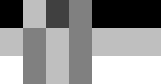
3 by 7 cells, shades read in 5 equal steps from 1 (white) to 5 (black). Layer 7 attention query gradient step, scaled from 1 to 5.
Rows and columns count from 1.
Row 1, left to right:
5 2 4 3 5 5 5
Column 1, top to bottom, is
5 2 1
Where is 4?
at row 1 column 3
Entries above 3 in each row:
5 0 0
